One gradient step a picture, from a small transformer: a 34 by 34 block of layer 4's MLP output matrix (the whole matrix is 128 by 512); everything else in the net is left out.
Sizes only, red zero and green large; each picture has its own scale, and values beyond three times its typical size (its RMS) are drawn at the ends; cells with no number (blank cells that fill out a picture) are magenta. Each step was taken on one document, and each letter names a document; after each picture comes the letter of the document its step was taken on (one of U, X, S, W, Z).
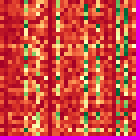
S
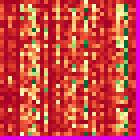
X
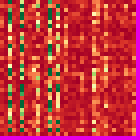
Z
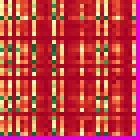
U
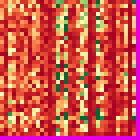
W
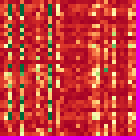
Z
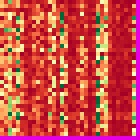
W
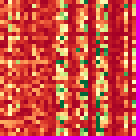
W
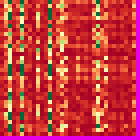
Z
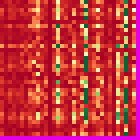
S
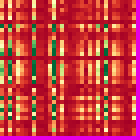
U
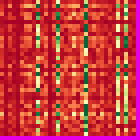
S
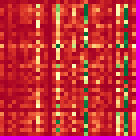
S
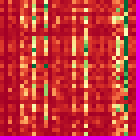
X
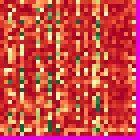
Z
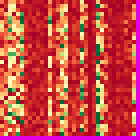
W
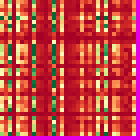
U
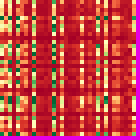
U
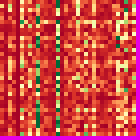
X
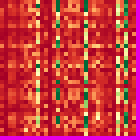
S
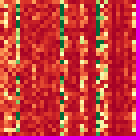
W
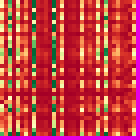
U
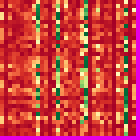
S
